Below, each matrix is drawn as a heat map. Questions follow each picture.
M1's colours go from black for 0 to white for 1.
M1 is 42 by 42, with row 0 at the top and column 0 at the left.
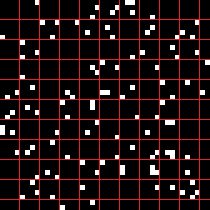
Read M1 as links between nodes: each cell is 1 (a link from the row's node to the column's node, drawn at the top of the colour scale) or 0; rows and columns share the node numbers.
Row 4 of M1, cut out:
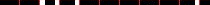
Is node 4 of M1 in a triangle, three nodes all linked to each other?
no
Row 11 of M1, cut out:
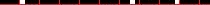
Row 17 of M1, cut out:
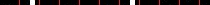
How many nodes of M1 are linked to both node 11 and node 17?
1
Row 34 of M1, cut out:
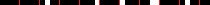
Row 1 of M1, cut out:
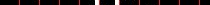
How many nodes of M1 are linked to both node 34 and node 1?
1
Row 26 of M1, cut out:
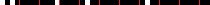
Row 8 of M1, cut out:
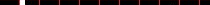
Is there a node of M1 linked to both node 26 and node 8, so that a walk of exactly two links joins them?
no
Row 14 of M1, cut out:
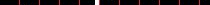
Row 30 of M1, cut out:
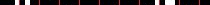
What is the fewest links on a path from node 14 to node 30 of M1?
3
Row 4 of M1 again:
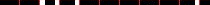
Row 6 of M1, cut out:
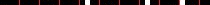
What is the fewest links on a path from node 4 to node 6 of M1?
4
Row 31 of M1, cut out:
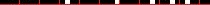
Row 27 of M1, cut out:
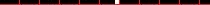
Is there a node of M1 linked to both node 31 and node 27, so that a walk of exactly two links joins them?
yes
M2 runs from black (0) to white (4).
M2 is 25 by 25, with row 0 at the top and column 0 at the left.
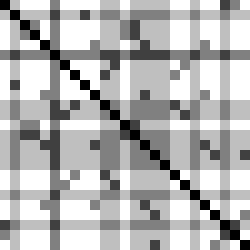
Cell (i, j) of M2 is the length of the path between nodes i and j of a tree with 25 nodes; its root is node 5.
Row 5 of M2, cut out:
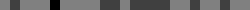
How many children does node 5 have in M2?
9
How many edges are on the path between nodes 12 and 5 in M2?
2
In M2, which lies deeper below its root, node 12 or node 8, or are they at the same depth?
the same depth
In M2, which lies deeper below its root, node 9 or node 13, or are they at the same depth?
node 9
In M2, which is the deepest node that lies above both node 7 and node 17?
10
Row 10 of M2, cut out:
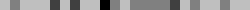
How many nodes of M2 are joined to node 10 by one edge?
3
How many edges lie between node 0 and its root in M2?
2
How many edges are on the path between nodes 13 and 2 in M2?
1
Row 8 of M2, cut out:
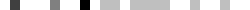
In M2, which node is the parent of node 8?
1
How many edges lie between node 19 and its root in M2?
1
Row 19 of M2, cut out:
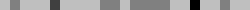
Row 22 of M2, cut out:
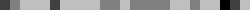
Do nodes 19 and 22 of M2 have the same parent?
yes
